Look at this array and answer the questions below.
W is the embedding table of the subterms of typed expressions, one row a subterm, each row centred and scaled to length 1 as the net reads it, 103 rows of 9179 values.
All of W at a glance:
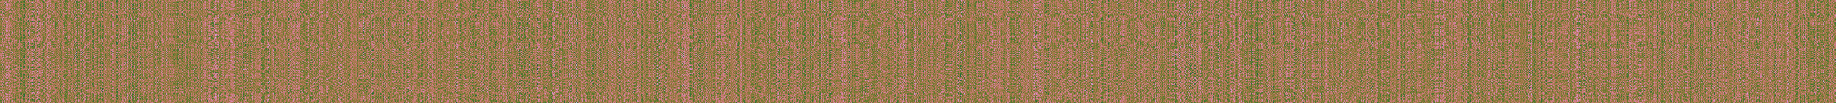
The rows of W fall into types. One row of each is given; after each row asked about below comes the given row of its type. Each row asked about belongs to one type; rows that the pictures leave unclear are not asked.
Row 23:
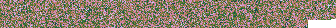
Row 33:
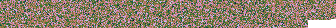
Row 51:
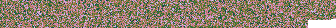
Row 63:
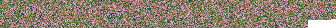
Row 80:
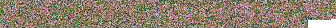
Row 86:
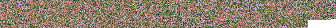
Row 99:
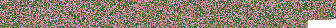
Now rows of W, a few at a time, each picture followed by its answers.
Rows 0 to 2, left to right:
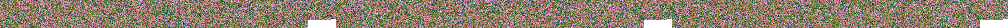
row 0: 86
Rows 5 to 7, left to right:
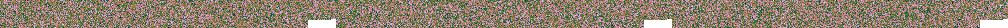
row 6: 63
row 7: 23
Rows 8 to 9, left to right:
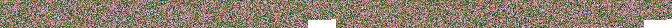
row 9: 33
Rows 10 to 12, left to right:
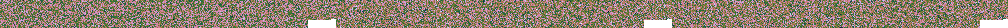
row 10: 63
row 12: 86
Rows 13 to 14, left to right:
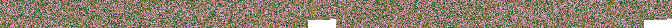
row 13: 63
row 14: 51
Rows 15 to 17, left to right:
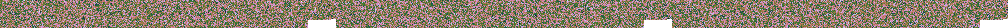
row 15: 51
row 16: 86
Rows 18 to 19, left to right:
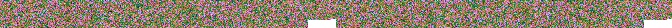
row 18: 33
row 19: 33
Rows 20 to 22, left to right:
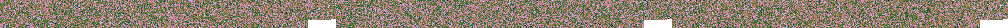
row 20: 80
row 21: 99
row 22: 23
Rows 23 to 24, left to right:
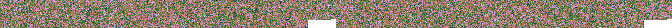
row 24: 23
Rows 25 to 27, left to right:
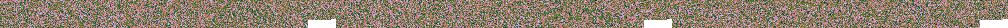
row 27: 99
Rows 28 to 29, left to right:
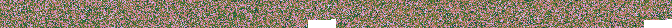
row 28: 23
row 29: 63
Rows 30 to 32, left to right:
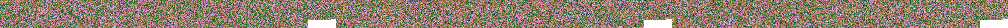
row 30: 99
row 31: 99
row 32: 33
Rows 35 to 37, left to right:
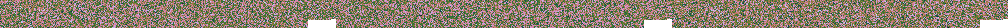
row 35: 99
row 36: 63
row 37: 63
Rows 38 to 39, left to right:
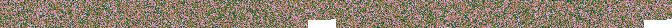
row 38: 23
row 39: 33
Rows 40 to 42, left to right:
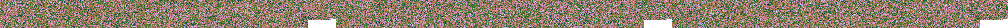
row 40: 80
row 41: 33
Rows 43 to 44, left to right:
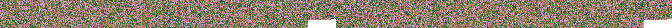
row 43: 86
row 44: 99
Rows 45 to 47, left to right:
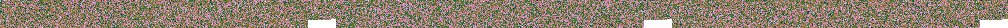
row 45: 51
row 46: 99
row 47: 99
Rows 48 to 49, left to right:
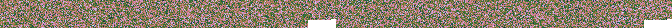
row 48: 86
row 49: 63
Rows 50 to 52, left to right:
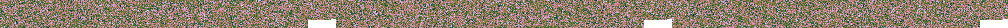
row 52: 33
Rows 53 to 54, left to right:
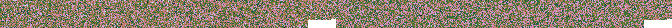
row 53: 51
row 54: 63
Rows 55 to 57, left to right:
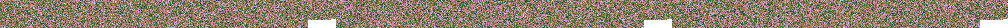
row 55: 51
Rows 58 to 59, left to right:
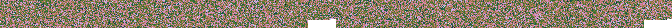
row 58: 51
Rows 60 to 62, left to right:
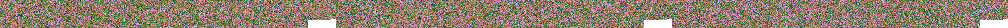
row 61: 51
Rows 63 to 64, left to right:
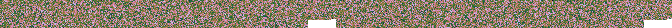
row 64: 33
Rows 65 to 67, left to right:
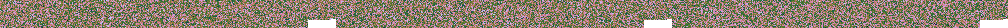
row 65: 80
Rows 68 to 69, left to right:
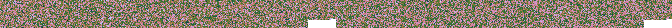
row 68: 80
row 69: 33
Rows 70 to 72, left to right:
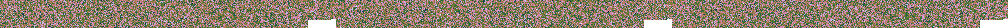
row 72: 23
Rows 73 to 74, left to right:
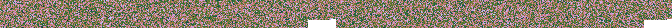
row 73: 80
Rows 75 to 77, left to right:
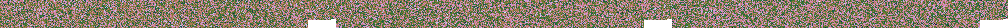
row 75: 23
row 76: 80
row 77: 99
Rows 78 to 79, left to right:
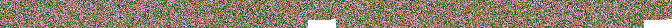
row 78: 99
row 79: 86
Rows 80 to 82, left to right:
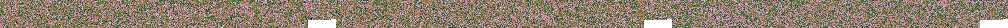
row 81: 51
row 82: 99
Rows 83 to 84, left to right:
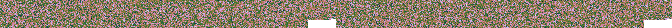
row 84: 51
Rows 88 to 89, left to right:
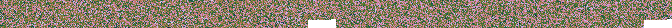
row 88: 63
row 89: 86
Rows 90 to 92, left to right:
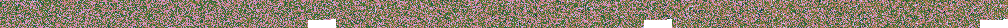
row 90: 51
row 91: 86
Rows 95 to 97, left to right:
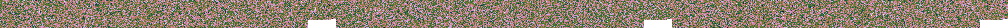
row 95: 51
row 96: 99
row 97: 33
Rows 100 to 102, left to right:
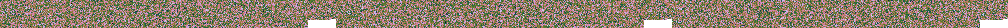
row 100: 33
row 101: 33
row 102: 23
